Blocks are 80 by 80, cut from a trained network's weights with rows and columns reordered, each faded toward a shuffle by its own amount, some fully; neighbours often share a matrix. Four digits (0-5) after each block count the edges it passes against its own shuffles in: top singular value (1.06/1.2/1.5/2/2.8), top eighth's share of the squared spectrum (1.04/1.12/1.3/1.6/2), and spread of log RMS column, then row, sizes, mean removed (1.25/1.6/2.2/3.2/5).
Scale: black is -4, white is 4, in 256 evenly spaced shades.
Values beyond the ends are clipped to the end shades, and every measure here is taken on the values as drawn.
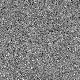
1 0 0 0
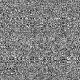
4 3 0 2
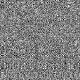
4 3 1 2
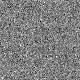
2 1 0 0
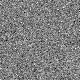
0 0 0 0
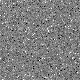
1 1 0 0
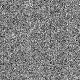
2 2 0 1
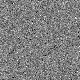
0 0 0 0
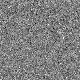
1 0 0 0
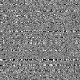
4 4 1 3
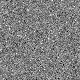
0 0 0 0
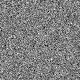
0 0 0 0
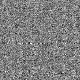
2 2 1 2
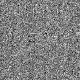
2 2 0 1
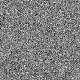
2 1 0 1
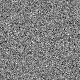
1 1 0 0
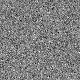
1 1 0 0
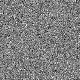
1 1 0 0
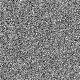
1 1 0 0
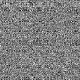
4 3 1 2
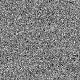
2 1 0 0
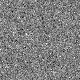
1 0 0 0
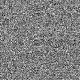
3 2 0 1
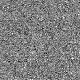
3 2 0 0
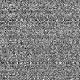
4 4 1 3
